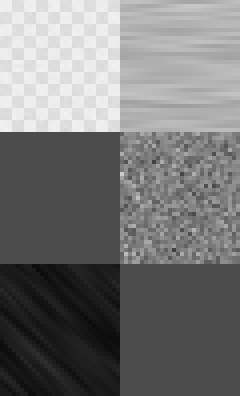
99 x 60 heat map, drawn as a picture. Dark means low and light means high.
It is made of 3 by 2 panels. Panel 1,1: very high, checkered, faint in contrast. Panel 1,2: high, streaked across, faint in contrast. Panel 2,1: low, flat. Panel 2,2: middling, fine-grained. Panel 3,1: very low, slanting down to the right, faint in contrast. Panel 3,2: low, flat.
